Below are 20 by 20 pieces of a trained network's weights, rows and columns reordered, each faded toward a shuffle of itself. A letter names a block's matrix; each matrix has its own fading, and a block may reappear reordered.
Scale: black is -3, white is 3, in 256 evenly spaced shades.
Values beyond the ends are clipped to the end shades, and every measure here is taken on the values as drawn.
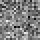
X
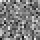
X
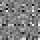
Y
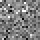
X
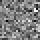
Y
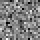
X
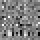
Y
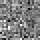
Y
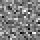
X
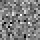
X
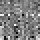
Y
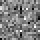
Y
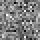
X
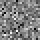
X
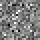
X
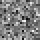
X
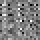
Y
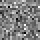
X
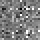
Y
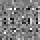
Y
